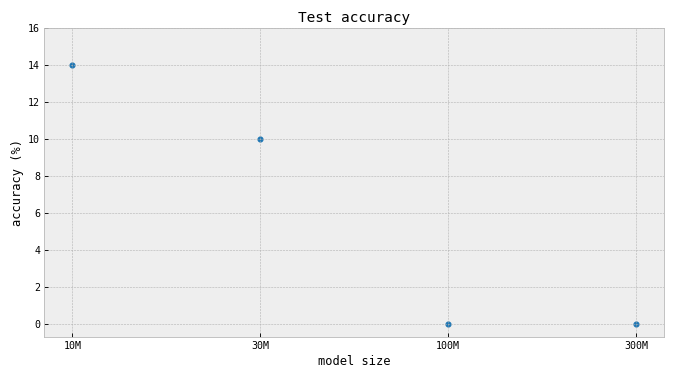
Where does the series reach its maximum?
10M
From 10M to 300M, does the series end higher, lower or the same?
lower
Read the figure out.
Title: Test accuracy
x-axis: model size, ticks 10M 30M 100M 300M
y-axis: accuracy (%), ticks 0 2 4 6 8 10 12 14 16
Values:
14 10 0 0
